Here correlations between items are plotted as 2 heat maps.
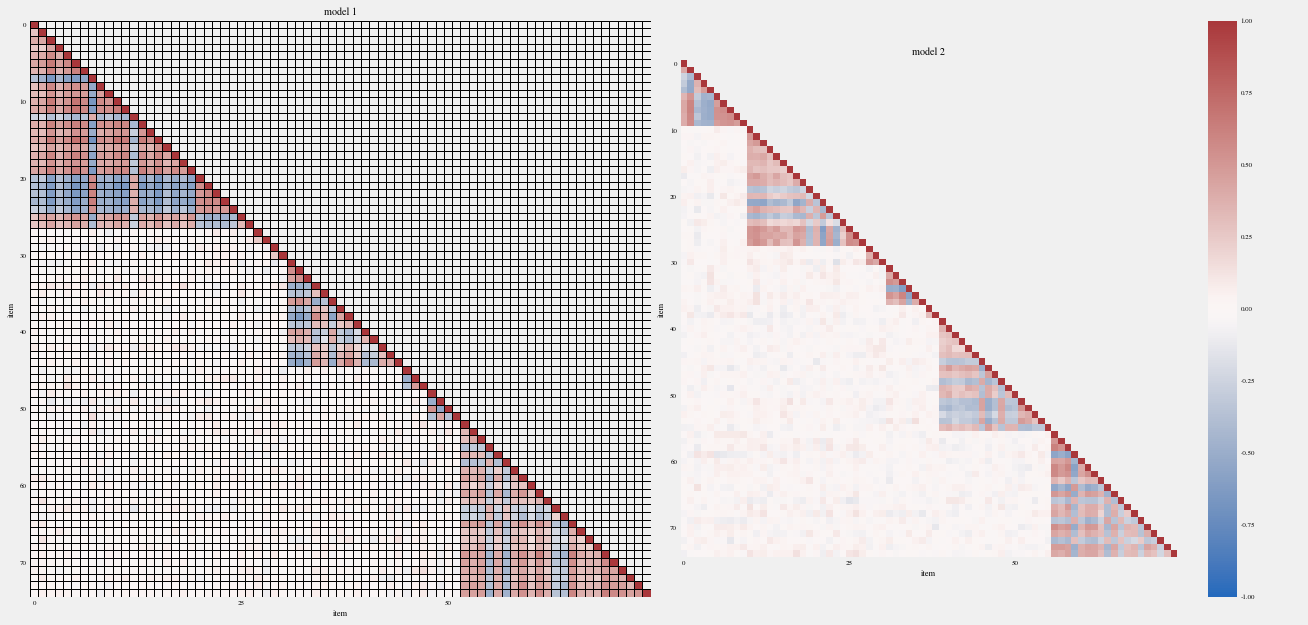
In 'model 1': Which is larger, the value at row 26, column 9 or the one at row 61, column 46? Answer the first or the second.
the first
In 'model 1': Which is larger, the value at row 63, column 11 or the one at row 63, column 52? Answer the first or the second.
the first
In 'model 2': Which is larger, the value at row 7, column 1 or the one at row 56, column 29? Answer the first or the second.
the first
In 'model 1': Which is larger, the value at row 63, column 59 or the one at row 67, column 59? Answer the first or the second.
the second
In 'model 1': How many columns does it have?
75
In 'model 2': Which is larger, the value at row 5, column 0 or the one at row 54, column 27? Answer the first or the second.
the first
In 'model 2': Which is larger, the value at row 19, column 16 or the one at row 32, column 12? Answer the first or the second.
the second
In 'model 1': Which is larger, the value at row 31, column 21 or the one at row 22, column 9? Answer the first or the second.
the first
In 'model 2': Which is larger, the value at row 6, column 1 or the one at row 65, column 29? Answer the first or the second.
the first
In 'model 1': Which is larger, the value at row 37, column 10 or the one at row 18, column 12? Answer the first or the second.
the first
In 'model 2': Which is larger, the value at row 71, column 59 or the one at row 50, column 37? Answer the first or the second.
the second
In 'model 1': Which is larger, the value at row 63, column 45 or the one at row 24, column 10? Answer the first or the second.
the first
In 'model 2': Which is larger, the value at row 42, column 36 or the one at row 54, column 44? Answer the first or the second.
the first
